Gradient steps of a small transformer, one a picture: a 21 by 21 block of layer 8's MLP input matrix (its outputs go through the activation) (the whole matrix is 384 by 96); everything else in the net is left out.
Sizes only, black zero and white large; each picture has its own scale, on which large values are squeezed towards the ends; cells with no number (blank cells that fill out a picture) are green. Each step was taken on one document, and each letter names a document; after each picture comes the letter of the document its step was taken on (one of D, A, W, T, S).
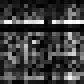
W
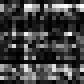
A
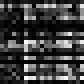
A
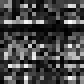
W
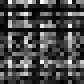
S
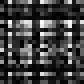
S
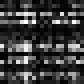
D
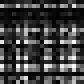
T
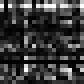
A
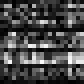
W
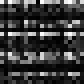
S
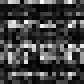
S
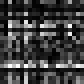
S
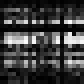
W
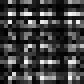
S
